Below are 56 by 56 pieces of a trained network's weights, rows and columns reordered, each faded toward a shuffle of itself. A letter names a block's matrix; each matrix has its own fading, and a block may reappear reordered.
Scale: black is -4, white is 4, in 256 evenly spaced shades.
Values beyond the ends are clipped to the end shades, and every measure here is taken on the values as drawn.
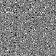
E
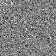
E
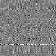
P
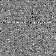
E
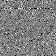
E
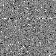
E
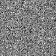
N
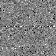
E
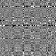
P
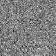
N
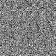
N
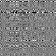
P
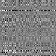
P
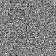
N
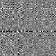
P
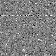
E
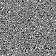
E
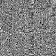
N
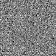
N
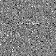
E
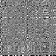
P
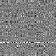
P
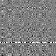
P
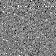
E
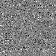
E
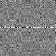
P
